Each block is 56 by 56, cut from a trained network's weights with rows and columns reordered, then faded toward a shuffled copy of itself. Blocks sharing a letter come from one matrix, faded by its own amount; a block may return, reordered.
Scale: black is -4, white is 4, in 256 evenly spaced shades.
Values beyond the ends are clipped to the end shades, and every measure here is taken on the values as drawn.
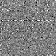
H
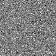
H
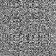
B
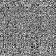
B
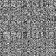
B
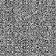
B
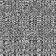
B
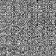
B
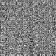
B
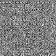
B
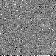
H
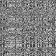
B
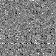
H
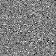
H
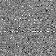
H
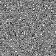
H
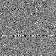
H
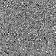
H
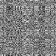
B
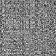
B
